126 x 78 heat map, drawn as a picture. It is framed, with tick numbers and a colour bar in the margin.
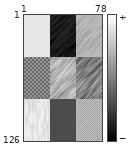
The table splits into 3 rows of 3 panels. Panel 1,1: very high, flat. Panel 1,2: very low, slanting up to the right, faint in contrast. Panel 1,3: high, slanting up to the right, faint in contrast. Panel 2,1: middling, checkered. Panel 2,2: high, slanting up to the right. Panel 2,3: middling, slanting up to the right. Panel 3,1: very high, streaked downward, faint in contrast. Panel 3,2: low, flat. Panel 3,3: high, checkered.
